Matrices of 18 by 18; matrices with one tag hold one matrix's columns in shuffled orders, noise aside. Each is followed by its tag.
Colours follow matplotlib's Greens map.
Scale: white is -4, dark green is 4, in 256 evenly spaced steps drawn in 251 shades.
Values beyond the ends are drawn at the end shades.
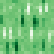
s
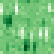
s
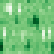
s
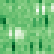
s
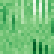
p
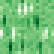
s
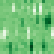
s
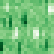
s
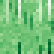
p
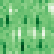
s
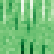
p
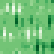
s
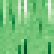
p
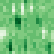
s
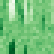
p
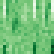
p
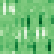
s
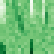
p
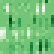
s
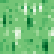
s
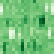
s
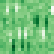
s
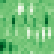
s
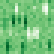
s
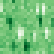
s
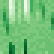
p
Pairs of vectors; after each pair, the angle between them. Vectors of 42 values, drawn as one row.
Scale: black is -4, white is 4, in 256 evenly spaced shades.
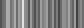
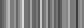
nearly parallel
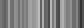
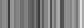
nearly opposite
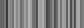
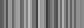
nearly parallel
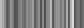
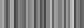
nearly parallel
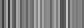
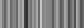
orthogonal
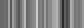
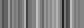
nearly parallel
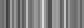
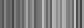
partly aligned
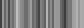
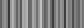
orthogonal
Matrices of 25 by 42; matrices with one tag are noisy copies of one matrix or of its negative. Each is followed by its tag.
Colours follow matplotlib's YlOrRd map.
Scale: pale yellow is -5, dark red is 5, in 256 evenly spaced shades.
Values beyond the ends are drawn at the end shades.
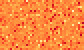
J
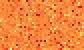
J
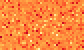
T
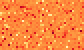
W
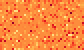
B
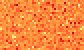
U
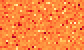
U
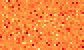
T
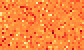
W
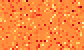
J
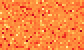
W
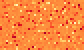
U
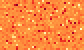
U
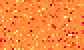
B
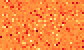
T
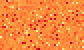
T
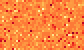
B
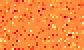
B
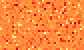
U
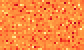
U
